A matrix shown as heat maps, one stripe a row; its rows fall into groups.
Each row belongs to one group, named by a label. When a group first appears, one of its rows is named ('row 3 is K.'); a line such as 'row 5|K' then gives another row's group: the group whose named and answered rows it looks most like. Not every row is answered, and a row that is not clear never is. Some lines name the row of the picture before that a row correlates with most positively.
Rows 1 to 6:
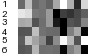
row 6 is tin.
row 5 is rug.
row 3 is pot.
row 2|pot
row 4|tin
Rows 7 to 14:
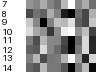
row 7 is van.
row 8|pot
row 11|tin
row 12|tin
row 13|rug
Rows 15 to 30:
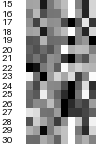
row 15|rug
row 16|rug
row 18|rug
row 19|tin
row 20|van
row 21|pot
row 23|rug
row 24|tin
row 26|pot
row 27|pot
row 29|rug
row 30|van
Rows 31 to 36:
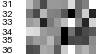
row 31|rug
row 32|tin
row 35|pot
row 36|van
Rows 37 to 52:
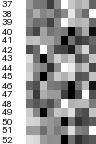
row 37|van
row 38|rug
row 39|van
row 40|tin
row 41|pot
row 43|rug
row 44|van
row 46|tin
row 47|tin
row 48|van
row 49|rug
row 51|rug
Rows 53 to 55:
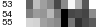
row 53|rug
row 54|pot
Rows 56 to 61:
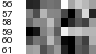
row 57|tin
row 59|van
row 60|pot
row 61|pot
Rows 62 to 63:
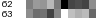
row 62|pot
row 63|van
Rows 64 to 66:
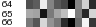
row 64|tin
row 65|rug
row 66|tin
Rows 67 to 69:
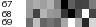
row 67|pot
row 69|rug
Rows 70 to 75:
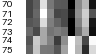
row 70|tin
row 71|tin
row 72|tin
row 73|tin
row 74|rug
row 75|rug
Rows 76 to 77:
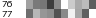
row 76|van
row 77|rug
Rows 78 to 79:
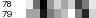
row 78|rug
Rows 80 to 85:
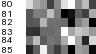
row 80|van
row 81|pot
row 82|tin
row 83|van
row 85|tin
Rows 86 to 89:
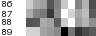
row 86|van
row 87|van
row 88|van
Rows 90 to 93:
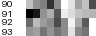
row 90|van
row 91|van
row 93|rug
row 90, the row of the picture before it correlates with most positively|87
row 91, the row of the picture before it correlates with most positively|88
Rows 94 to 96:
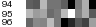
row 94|tin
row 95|van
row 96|pot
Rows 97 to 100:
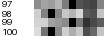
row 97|pot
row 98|rug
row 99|pot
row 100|rug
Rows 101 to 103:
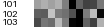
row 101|pot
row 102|tin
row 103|pot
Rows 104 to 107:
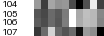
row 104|tin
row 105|van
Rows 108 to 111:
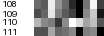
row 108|tin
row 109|tin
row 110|van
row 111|tin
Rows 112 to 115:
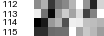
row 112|rug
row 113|rug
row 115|van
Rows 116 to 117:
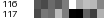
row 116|van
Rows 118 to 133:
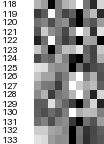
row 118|rug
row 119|tin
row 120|pot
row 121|rug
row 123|rug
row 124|pot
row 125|pot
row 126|van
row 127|van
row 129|tin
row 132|pot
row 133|pot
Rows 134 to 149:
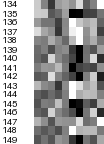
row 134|rug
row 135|pot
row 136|van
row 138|van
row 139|pot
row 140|tin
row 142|tin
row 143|van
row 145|pot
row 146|tin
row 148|van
